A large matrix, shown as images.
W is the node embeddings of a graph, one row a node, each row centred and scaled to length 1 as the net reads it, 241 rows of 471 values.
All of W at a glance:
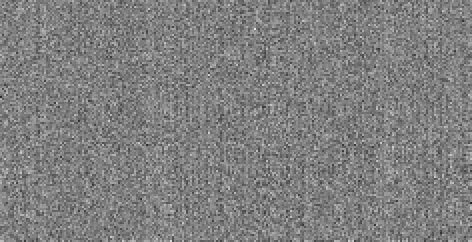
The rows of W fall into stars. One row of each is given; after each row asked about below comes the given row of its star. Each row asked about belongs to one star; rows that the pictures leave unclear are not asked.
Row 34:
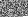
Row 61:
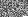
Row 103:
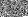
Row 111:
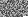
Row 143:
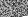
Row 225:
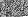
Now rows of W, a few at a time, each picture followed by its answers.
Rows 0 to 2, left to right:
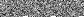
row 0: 225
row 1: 143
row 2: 225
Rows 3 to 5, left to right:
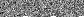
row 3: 34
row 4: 103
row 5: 34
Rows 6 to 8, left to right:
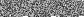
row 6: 61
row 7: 111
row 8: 103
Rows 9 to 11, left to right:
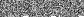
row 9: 34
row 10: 34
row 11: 103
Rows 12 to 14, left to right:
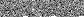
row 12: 111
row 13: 34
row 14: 225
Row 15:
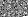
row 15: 143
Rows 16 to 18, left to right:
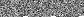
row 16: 103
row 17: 61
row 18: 143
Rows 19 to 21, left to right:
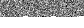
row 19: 111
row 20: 103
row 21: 34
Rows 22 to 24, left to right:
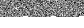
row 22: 61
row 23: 111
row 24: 143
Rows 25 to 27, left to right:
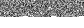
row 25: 103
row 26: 111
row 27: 34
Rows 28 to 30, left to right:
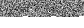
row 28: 225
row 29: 103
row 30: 111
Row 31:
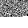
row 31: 61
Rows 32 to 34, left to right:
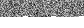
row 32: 61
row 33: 111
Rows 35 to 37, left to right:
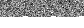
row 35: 103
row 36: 143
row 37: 225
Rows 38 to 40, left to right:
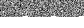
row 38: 61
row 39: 61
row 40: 143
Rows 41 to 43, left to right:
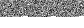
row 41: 34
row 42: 225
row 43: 225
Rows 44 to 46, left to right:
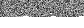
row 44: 34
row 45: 103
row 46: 111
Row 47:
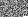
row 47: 103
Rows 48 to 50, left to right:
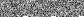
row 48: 143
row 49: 111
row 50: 103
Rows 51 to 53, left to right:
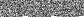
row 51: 103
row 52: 111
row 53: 225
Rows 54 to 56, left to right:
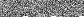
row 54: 143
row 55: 34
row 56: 111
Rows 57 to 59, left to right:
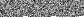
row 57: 111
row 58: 143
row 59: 225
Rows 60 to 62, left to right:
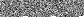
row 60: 225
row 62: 143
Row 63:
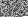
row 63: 225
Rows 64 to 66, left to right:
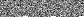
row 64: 61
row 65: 61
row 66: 143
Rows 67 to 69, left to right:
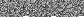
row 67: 225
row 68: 111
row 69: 34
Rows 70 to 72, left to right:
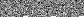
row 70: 143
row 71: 34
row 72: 61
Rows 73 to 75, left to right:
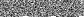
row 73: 61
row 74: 225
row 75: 111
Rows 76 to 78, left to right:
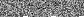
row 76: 143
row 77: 61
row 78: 103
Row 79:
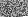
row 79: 225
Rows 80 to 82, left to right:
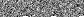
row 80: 225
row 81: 143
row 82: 34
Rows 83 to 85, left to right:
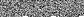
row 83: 61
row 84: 143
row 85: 143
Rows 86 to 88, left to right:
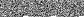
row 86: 143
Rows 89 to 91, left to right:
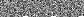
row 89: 61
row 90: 143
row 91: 61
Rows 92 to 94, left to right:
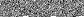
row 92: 225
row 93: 111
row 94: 225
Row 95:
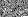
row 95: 34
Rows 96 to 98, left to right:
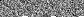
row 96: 103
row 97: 111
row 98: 34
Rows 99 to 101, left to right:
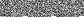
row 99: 225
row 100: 111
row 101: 143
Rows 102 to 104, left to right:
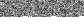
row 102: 225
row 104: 111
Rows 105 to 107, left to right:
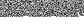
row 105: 61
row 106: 225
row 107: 103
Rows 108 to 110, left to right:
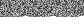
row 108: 103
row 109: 225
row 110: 103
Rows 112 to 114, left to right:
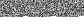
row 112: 111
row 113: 61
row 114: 225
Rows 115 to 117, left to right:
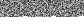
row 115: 103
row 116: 61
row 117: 34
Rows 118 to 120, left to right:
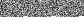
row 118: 143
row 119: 103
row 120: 103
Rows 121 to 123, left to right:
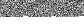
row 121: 103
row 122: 111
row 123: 61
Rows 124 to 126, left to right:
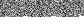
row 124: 34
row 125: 61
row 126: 111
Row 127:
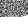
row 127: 34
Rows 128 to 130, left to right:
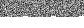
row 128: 34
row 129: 143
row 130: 143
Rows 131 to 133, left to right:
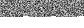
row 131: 111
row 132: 225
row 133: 34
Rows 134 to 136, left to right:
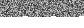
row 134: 103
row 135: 61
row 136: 143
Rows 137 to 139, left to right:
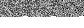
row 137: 103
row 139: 61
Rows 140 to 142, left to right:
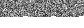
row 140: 34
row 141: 111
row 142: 143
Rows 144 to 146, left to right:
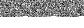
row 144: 61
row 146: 225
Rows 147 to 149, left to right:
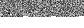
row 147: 111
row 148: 34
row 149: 225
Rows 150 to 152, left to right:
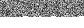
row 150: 111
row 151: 34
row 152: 34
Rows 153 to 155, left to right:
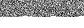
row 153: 225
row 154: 225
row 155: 225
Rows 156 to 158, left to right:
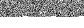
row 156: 61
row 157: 225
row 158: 34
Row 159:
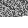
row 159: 103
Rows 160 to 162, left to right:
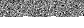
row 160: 111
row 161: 225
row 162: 61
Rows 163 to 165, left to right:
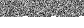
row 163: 225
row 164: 143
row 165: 103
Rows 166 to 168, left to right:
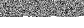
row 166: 111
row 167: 103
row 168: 225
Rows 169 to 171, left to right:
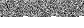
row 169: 111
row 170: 111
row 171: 111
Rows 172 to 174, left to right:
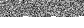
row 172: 111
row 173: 111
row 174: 61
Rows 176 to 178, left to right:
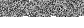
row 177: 103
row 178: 143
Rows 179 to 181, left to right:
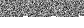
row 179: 143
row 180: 225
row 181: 103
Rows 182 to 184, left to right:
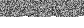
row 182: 225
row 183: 225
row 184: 103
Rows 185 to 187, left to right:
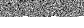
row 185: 61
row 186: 143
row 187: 225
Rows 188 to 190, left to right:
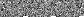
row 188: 143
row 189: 34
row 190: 143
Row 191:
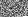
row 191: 61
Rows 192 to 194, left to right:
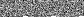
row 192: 111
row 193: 225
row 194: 103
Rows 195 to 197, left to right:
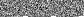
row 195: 61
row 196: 111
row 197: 225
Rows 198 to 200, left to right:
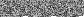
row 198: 225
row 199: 34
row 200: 225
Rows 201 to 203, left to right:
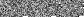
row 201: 143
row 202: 34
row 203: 143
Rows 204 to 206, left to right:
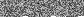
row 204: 225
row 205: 61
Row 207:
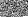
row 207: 225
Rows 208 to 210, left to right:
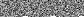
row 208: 225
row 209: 61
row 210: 103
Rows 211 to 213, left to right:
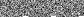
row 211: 103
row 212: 111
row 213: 103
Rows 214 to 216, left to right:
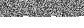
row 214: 111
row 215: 111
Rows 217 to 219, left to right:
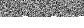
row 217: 103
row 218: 143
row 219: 34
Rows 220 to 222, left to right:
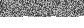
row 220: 34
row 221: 225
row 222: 103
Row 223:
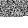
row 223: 225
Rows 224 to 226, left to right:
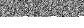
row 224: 61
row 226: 103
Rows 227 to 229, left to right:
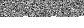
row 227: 143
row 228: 143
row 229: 61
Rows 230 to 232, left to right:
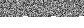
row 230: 34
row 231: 143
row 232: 111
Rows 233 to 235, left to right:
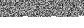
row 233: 61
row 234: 103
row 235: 61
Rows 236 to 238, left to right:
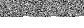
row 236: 143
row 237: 225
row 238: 225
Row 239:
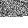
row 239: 34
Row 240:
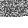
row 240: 225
